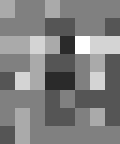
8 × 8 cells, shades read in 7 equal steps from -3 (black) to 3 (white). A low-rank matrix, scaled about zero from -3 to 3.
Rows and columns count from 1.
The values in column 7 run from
-1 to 2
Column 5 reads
0 -1 -2 -1 -2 0 -1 0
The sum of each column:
0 5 4 -4 -7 2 5 -3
